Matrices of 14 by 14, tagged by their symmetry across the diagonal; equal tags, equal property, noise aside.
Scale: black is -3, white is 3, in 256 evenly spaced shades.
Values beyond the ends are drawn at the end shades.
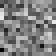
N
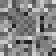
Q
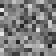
N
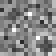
Q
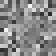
Q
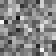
N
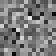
Q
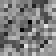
Q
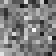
N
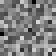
Q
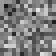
Q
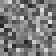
N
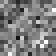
Q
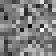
N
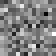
N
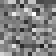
N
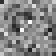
Q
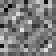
Q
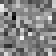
N
